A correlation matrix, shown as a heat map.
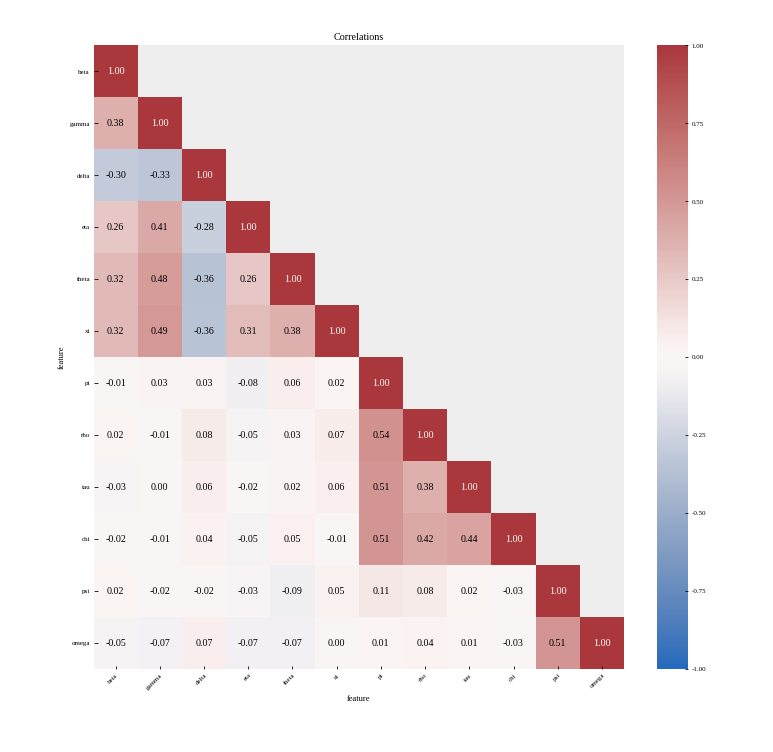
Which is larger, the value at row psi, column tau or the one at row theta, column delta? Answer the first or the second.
the first
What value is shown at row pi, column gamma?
0.03
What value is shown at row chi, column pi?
0.51
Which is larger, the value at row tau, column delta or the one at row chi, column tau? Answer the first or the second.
the second
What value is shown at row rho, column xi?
0.07
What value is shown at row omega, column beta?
-0.05
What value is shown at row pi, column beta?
-0.01
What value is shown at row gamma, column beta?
0.38
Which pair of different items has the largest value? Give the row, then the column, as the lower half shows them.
rho, pi
